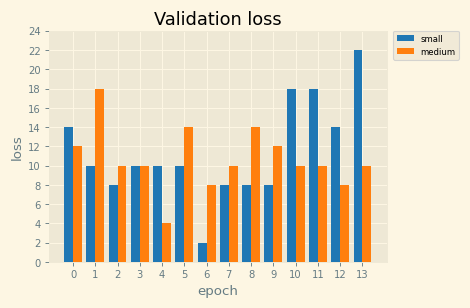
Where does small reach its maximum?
13
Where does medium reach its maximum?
1
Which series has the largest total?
small
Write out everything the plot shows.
Title: Validation loss
x-axis: epoch, ticks 0 1 2 3 4 5 6 7 8 9 10 11 12 13
y-axis: loss, ticks 0 2 4 6 8 10 12 14 16 18 20 22 24
Legend: small, medium
Values:
small: 14 10 8 10 10 10 2 8 8 8 18 18 14 22
medium: 12 18 10 10 4 14 8 10 14 12 10 10 8 10
